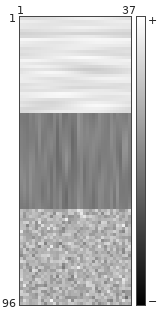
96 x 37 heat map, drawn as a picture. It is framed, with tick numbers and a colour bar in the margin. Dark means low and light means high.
It is made of 3 by 1 panels. Panel 1,1: very high, streaked across, faint in contrast. Panel 2,1: middling, streaked downward, faint in contrast. Panel 3,1: high, fine-grained.
